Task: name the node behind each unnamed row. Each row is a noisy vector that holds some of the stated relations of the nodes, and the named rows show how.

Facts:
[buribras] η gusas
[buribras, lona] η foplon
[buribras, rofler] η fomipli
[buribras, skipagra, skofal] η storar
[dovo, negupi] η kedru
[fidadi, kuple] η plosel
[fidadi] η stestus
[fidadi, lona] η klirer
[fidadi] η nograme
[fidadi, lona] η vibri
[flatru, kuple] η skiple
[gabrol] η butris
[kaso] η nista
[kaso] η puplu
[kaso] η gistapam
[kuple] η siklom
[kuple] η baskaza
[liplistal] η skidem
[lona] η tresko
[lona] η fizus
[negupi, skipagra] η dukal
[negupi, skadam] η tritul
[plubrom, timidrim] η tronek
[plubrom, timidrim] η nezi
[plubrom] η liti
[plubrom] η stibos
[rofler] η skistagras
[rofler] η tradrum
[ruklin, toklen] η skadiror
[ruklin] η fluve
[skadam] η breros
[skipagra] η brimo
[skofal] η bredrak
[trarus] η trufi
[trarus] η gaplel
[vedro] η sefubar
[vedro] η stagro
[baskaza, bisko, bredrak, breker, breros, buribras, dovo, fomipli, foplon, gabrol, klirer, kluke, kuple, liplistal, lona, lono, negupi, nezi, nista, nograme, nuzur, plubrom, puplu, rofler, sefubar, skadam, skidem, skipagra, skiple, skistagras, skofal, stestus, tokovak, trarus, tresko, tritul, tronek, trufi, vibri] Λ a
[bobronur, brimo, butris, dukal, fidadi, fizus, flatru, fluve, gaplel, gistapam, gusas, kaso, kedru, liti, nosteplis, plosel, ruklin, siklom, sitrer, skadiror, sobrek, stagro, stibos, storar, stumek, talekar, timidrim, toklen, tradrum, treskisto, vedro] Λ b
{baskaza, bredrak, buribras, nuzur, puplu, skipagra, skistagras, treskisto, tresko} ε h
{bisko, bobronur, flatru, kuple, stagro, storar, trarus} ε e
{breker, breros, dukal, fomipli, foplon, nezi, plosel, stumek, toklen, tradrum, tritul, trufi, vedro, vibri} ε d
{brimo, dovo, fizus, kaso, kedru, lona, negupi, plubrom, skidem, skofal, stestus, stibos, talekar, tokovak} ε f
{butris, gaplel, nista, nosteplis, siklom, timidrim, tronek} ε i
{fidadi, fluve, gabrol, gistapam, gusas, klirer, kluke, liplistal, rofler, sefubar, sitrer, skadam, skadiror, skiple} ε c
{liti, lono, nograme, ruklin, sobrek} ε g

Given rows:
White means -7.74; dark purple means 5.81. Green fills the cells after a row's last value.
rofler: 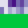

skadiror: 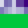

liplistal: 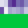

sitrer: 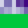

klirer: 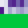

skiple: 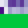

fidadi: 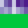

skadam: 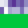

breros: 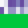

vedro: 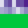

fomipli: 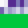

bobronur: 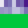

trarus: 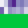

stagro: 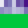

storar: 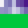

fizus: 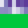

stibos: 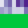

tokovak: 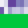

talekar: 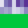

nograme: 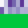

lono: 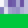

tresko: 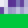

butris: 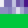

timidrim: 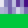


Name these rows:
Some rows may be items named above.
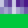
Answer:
fidadi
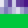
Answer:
tradrum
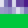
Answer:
stumek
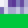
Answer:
bredrak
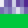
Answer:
siklom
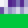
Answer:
foplon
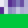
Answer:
baskaza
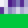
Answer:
vibri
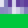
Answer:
fizus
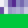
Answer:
bisko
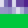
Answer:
stumek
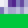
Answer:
skistagras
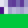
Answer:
skiple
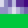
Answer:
gusas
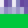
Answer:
sobrek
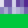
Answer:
flatru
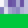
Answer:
lono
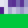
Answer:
klirer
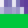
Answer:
liti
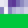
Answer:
plubrom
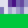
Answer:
rofler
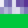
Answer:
kedru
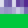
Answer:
treskisto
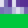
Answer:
plosel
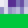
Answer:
buribras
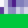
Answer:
nista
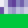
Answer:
puplu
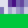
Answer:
rofler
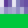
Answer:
ruklin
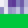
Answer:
skipagra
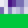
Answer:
lona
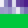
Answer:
dukal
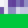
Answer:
nezi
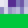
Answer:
buribras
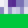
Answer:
skofal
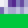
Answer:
skistagras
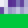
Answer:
tresko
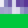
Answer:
brimo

